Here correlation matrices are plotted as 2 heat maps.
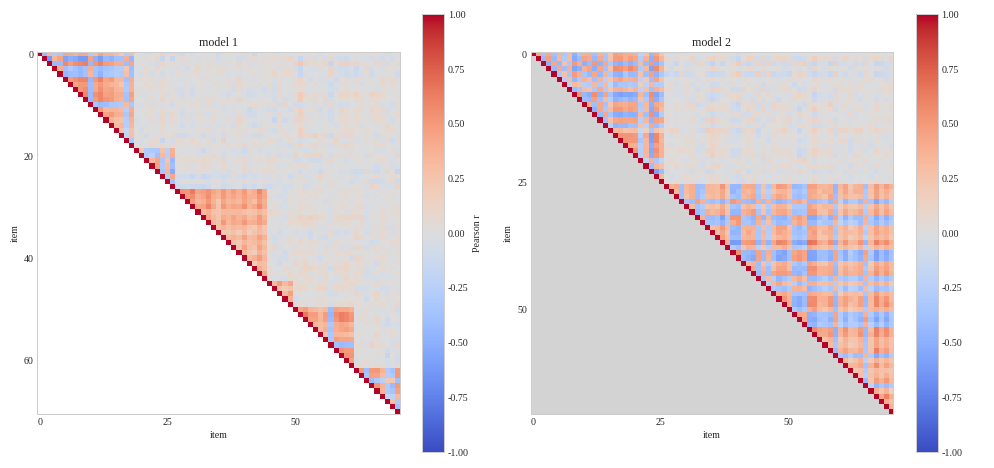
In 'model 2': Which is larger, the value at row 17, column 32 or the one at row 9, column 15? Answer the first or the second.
the first
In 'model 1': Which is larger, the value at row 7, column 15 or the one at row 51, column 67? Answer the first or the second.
the first
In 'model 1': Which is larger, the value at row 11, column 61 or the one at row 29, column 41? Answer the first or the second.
the second
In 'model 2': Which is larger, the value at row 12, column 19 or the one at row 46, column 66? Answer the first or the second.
the second
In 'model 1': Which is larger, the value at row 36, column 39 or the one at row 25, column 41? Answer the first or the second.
the first
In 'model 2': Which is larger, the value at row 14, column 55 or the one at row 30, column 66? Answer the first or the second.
the second
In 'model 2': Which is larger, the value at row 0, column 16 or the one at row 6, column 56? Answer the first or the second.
the first
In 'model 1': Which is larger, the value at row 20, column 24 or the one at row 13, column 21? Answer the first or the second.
the first
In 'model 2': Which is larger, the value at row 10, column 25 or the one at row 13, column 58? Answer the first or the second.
the first
